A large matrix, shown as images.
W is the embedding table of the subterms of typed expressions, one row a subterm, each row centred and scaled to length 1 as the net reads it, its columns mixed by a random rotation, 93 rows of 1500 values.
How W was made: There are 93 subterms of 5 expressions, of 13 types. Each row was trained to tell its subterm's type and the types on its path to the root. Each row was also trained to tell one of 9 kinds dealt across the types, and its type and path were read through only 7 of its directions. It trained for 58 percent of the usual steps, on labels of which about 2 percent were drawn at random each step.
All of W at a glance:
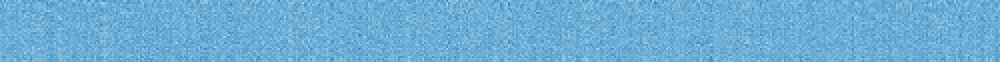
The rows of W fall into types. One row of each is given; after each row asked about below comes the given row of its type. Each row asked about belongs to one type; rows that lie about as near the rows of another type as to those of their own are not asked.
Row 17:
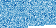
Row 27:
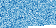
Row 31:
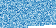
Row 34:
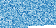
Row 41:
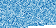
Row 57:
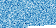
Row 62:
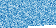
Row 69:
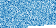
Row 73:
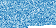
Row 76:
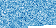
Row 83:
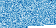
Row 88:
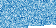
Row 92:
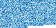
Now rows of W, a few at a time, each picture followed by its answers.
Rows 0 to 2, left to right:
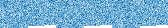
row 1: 57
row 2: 41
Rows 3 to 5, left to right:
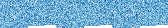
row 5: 76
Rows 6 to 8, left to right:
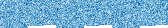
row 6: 73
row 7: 88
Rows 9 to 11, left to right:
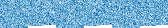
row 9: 62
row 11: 31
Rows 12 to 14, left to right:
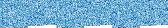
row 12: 83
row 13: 88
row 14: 62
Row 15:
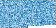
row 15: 88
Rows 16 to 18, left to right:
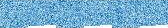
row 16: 41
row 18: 69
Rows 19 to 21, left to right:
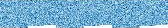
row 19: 83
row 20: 83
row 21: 92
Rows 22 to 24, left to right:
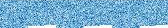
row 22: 27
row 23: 41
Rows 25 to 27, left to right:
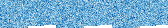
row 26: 69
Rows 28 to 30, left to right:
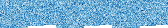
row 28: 34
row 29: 73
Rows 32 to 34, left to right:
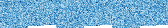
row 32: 83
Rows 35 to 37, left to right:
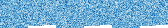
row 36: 41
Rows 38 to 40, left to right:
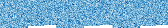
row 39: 31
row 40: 88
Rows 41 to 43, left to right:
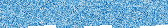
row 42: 34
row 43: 92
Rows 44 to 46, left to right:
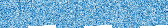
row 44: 92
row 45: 73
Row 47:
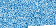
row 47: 83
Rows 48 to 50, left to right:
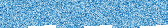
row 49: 76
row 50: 62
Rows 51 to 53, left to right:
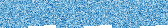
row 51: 73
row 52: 92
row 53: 34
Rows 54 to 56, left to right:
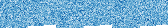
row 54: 69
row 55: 92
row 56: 17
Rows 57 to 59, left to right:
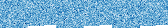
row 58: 92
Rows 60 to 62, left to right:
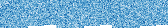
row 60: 73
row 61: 88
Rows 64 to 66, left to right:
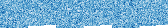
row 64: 73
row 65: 76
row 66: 57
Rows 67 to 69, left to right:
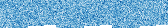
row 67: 41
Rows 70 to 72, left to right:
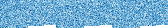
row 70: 69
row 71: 31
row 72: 31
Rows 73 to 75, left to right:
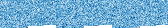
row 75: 27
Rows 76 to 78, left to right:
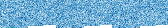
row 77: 69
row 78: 27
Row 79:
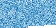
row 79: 41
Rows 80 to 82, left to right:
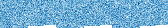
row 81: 27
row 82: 73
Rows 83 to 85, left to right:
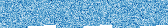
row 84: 69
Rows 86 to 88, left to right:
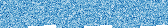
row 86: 92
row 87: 88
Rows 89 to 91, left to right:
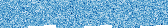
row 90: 31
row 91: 88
